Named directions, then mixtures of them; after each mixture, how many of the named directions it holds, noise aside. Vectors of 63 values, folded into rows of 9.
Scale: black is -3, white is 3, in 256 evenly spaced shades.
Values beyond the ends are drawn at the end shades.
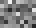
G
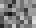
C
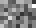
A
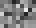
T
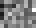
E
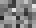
three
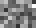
one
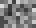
two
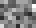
two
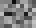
two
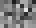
one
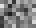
two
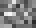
two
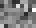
two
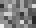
two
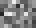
two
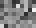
two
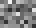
one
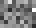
two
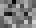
two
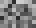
three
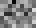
three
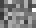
three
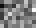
one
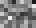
two
